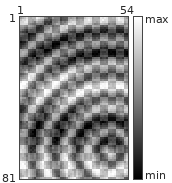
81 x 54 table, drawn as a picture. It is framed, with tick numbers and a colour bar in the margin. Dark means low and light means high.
Average level on the scale: 50%. Rings: centred on the bottom right. Slope: none. Mirror symmetry: none. Stripes: horizontal, repeating 2 times.
